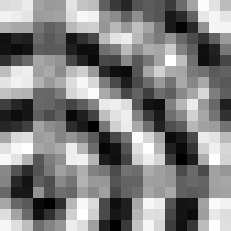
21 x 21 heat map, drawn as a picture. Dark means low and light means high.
No overall slope runs across the table. No row or column stands out. Concentric rings centre on the bottom left.
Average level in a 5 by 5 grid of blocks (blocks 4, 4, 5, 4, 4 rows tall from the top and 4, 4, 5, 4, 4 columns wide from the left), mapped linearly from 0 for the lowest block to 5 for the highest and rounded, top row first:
4 4 4 0 5 | 3 3 0 5 0 | 1 1 4 0 4 | 3 5 1 3 4 | 2 3 1 3 4
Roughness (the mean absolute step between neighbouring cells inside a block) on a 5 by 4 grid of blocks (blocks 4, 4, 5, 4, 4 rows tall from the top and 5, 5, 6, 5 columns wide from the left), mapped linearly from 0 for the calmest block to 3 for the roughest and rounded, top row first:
0202 / 1210 / 1332 / 1111 / 3321
